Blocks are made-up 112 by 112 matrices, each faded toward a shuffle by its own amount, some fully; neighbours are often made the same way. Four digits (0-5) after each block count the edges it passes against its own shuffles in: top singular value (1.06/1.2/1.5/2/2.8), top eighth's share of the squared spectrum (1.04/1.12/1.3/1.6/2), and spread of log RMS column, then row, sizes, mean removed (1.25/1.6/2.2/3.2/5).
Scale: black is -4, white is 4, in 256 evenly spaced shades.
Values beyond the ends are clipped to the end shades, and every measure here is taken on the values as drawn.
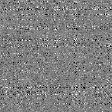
2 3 3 4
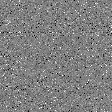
1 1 0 1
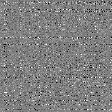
2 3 3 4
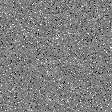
0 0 0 0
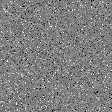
0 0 0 0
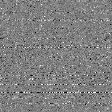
3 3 0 3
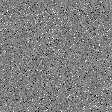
0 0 0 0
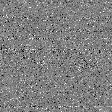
1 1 0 2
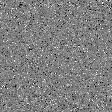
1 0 0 1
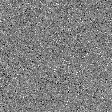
0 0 1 0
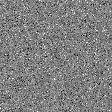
0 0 0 0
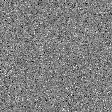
2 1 0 0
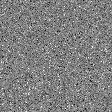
1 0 0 0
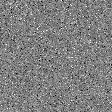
1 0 0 0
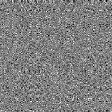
4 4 2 2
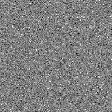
4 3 1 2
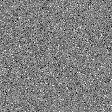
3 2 0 0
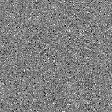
4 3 2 1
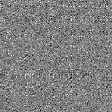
4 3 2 2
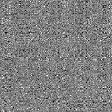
4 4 2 2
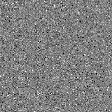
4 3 1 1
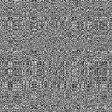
5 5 3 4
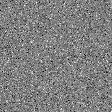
2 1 0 0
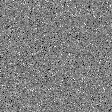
1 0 0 0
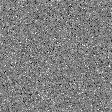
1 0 0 0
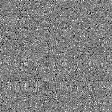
4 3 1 1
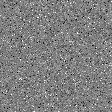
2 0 0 0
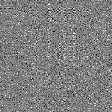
4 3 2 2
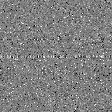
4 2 1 1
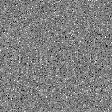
3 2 0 1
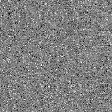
4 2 1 1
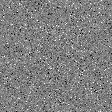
1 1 0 0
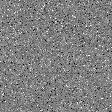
0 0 0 0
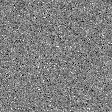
0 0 0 0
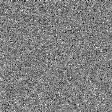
1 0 0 2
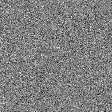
0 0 0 2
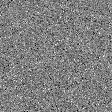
0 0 0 0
